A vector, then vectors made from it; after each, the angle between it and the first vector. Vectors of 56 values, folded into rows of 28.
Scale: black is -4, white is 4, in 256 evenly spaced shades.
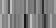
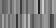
partly opposed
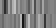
orthogonal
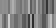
partly aligned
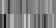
orthogonal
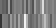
nearly opposite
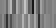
orthogonal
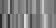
nearly opposite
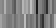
orthogonal
